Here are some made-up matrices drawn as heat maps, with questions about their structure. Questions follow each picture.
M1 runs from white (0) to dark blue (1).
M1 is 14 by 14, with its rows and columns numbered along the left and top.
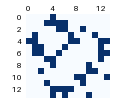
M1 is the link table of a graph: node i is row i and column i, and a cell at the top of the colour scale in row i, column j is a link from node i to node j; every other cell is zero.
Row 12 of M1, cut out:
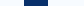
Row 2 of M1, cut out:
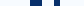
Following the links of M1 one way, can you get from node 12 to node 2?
yes
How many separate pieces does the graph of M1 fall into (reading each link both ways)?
1
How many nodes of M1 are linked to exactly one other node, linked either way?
1
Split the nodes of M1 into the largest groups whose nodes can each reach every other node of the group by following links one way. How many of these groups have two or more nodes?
1
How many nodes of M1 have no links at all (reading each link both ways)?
0
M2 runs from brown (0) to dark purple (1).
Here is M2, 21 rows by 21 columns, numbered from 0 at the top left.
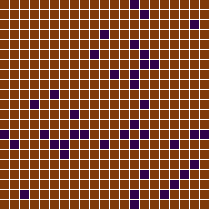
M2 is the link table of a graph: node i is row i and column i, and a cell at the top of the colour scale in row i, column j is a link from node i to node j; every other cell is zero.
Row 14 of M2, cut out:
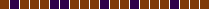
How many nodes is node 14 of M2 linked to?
6
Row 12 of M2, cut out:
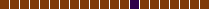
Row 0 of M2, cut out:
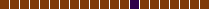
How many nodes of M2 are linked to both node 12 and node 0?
1
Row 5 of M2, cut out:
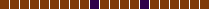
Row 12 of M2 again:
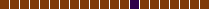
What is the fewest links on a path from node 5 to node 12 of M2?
3
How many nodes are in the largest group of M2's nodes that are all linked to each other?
2
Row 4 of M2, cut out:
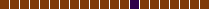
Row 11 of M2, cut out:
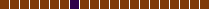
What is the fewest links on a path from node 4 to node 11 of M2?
3
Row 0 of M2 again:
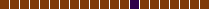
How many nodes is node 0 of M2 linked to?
1
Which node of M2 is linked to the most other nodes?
node 13
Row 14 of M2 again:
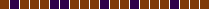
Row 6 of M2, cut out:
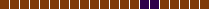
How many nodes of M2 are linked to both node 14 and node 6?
0
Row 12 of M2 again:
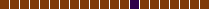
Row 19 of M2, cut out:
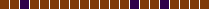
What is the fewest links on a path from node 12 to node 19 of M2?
2
